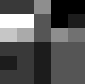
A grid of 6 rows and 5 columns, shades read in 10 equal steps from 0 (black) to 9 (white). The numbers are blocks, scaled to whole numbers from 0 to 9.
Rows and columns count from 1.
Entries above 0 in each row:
3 4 5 5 5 5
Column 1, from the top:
2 9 7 2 1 2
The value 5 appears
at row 1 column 3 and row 3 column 4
